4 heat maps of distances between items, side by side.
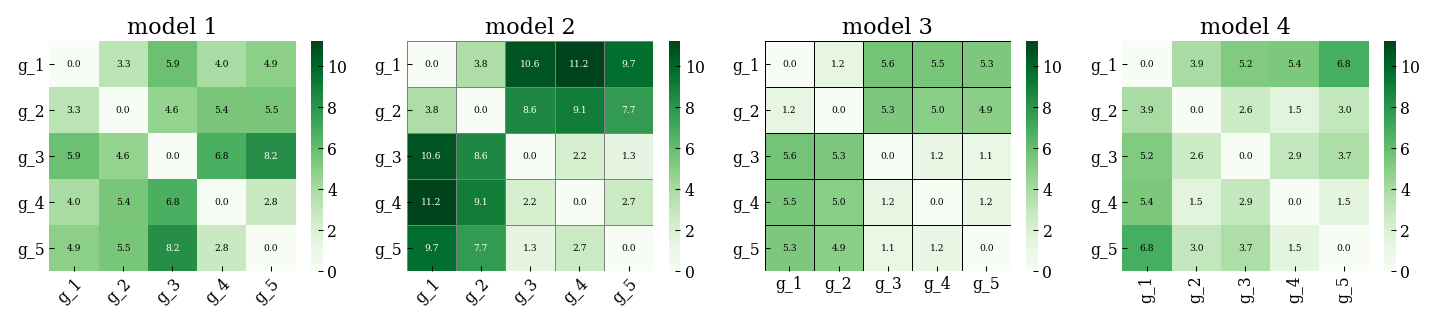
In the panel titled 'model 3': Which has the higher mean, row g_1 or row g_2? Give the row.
g_1
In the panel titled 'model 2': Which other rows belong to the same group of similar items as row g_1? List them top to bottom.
g_2
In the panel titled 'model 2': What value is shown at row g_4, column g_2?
9.1
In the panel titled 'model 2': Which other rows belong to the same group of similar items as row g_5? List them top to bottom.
g_3, g_4
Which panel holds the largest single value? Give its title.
model 2
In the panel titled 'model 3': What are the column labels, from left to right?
g_1, g_2, g_3, g_4, g_5
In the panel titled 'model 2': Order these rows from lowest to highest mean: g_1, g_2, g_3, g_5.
g_5, g_3, g_2, g_1
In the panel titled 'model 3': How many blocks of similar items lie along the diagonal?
2
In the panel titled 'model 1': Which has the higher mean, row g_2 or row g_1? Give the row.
g_2
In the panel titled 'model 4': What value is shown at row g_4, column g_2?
1.5
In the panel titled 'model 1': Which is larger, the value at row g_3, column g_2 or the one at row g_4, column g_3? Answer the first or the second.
the second
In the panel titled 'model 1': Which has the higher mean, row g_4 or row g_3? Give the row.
g_3
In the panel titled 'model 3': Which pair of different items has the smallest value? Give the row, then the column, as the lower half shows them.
g_5, g_3
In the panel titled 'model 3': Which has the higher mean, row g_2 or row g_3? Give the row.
g_2
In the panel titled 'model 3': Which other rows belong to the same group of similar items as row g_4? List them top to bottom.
g_3, g_5
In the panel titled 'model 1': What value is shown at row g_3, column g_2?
4.6
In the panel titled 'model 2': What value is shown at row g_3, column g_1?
10.6
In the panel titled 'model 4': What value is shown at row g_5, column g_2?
3.0
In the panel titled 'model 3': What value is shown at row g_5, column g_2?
4.9
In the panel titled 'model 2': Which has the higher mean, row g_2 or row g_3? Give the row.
g_2
